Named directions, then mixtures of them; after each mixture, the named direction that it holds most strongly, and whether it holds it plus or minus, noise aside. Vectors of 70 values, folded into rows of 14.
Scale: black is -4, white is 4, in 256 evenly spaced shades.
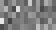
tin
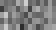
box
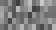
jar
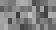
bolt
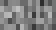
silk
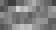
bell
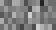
jar, minus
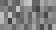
jar, plus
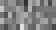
box, minus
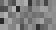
tin, minus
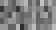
silk, minus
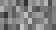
box, minus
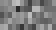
jar, minus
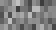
jar, minus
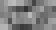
bell, minus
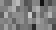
jar, minus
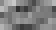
bell, minus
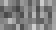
silk, minus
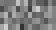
box, plus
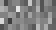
tin, plus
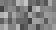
box, plus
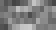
bell, plus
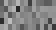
tin, minus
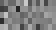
box, plus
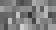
bolt, minus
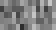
silk, minus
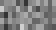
box, minus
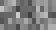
bolt, minus
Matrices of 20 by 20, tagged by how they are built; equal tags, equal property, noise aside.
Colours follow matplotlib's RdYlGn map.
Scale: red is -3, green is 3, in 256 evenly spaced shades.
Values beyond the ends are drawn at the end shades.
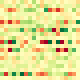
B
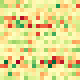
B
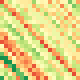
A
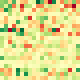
B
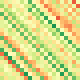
A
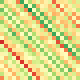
A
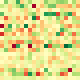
B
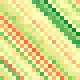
A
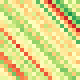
A
